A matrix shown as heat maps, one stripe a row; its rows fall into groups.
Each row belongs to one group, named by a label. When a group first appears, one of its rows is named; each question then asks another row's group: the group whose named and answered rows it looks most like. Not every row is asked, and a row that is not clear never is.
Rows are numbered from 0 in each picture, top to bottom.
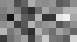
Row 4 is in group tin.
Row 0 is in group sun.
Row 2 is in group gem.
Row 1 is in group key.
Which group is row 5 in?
key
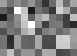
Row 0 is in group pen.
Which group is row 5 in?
gem
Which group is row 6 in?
gem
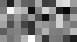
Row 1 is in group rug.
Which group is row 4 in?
key
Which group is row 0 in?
gem
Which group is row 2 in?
pen
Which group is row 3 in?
tin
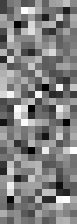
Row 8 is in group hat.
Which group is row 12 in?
pen
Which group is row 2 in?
pen
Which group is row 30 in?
tin
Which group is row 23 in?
hat
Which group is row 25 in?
sun
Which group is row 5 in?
hat
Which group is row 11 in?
rug
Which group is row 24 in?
hat
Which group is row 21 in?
key
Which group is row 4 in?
hat
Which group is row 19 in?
pen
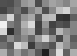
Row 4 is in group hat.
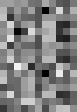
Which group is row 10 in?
pen
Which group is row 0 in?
rug
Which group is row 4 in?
sun
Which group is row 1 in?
pen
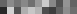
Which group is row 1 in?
hat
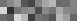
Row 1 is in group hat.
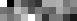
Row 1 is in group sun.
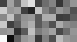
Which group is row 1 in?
tin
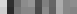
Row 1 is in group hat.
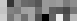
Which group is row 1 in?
rug
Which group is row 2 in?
pen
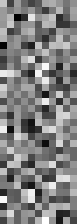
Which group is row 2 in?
sun
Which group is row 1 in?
pen
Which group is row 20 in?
pen
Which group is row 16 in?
gem
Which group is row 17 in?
tin
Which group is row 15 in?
pen
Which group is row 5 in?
pen
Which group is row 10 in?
tin
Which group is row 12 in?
rug
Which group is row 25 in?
gem
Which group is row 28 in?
rug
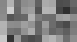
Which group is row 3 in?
rug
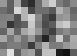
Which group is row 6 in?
key
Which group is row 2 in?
hat
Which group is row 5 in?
pen
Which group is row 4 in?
hat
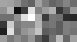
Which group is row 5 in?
pen
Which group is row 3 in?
hat
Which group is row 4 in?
hat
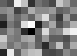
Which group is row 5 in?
rug
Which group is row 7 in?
hat
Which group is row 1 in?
sun
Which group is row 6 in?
pen
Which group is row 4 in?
key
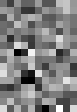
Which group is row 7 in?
sun
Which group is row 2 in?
hat
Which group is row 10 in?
tin
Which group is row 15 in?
pen
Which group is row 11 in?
key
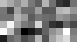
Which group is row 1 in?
gem
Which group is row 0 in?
rug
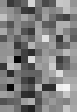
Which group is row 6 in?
sun
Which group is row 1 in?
key
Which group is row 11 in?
key
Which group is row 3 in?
gem
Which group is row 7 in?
key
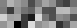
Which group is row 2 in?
tin
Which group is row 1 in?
gem
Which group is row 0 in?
rug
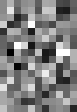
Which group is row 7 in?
gem
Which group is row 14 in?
key
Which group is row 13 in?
pen
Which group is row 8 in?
pen
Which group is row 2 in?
sun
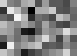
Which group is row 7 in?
key
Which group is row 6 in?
hat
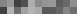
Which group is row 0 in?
sun
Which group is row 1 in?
hat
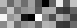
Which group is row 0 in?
pen
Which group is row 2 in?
tin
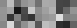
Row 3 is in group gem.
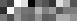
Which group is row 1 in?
hat
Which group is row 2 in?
gem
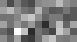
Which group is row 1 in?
tin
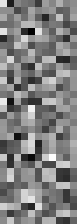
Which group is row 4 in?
tin
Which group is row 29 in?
tin
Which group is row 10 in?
gem
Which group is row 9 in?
tin
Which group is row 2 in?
pen
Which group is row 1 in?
sun
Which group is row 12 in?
sun
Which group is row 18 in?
pen
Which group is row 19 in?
sun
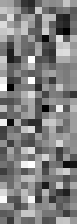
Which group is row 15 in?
pen
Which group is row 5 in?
pen
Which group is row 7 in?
gem
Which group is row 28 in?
rug
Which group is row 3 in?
rug
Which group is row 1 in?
tin
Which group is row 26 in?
pen
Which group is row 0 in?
key
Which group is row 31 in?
gem
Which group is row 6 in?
gem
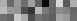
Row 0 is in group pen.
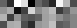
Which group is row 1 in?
sun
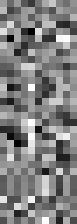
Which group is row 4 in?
tin
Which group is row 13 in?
pen
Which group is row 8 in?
key
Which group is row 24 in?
pen
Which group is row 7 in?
sun
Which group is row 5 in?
gem
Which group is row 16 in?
rug
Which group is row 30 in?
sun
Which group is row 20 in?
sun
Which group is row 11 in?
pen
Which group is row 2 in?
key
